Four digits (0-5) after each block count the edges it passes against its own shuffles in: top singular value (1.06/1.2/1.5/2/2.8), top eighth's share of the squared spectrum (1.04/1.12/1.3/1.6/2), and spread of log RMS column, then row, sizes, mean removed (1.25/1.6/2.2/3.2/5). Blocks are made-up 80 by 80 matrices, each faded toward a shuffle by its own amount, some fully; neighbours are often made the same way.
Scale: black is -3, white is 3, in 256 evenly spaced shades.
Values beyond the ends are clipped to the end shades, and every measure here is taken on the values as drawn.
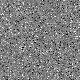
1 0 0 0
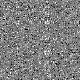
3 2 1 1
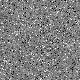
1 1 0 0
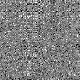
4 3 2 2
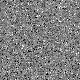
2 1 0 0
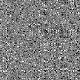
4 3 1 2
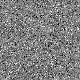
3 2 0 0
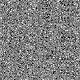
3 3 1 1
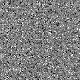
3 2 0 1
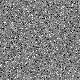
2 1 0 0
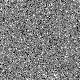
0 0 0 0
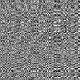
5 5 3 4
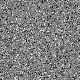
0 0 0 0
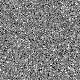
2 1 0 0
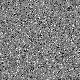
0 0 0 0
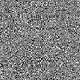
4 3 2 1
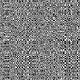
5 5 3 3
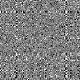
4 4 3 2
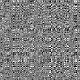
5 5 3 3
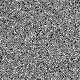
0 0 0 0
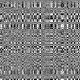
5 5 4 4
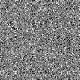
4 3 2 1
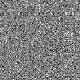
4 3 1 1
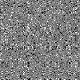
4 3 2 2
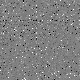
2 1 0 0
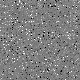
1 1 0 1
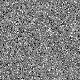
3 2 1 0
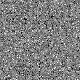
3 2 0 0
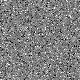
2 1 0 0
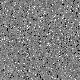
2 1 0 0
